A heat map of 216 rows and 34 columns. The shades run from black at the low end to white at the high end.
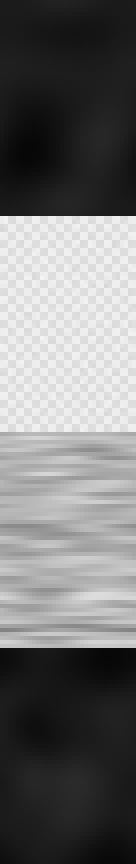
It is made of 4 by 1 panels. Panel 1,1: very low, smooth, faint in contrast. Panel 2,1: very high, checkered, faint in contrast. Panel 3,1: high, streaked across. Panel 4,1: very low, smooth, faint in contrast.
